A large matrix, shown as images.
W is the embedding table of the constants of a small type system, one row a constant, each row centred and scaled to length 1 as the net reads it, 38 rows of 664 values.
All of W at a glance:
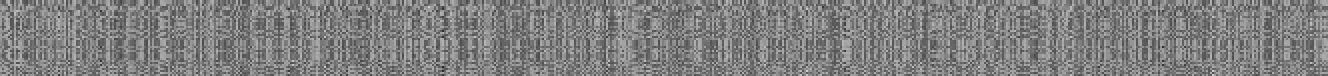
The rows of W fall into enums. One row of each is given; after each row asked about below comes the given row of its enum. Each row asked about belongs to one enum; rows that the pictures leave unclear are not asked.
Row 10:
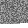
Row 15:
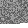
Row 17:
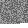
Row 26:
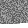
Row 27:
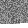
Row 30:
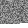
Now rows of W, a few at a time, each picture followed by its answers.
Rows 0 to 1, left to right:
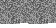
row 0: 27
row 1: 27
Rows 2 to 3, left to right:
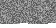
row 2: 26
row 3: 15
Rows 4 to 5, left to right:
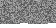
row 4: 15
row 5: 30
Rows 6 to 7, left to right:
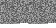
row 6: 10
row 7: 10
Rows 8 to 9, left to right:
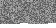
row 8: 15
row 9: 17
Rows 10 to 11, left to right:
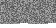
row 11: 17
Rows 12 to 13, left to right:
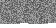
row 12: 17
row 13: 27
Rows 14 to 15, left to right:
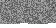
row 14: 17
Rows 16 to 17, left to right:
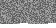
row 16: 26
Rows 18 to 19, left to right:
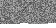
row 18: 15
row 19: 10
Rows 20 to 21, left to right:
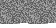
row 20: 26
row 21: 26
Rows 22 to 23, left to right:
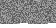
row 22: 26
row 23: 30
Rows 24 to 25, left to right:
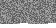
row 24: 26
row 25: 17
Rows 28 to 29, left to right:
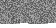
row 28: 27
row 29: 26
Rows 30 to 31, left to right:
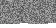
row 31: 17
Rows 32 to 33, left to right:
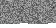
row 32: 30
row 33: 15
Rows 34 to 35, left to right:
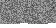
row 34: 17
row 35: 15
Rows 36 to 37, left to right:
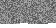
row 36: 27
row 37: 15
